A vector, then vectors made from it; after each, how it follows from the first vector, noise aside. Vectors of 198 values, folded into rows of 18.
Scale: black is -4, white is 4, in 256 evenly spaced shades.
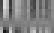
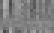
shrunk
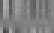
shrunk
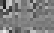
sign-scrambled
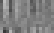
shrunk
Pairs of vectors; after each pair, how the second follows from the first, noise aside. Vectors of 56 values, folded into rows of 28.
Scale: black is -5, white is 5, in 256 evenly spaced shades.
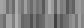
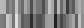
scaled up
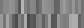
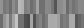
sign-scrambled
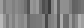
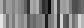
scaled up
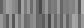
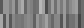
shuffled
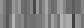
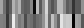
scaled up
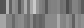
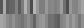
sign-scrambled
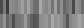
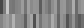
sign-scrambled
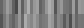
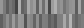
sign-scrambled
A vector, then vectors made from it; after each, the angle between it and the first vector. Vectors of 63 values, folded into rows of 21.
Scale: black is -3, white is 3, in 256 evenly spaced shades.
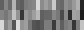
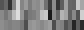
orthogonal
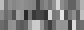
partly opposed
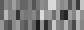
orthogonal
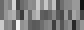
nearly parallel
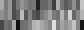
nearly opposite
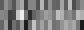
partly opposed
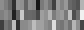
nearly opposite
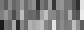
nearly opposite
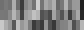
nearly parallel
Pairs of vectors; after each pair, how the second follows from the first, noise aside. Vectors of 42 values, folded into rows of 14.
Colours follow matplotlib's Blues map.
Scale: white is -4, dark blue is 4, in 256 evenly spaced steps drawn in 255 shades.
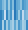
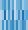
negated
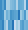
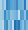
negated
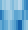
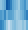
reversed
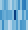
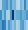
reversed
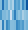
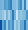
reversed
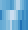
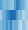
negated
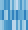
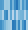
negated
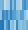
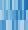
reversed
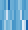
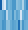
reversed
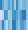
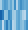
negated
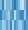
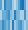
negated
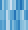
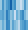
negated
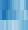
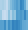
negated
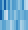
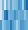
negated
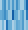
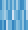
negated
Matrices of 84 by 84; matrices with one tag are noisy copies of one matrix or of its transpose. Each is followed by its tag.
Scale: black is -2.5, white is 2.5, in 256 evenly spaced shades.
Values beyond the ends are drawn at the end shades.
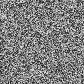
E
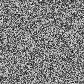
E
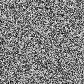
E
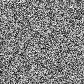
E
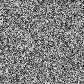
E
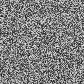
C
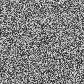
C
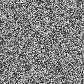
E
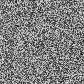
C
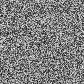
C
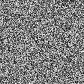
E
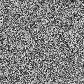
E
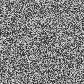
C
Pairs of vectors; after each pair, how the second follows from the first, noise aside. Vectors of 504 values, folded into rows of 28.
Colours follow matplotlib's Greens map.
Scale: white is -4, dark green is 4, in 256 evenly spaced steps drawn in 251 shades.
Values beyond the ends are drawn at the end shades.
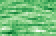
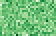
shuffled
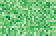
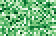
scaled up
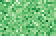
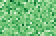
shuffled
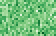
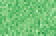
shrunk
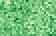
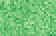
shrunk
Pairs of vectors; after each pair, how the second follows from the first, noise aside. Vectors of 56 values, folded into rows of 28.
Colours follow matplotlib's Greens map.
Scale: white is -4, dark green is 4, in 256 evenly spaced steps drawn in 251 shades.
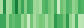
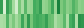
negated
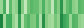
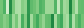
wrapped around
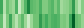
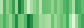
negated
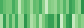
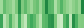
sign-scrambled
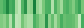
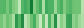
shuffled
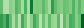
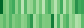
reversed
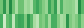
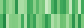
reversed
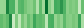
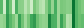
shuffled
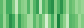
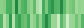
sign-scrambled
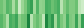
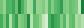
sign-scrambled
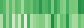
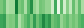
reversed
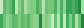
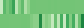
partly zeroed
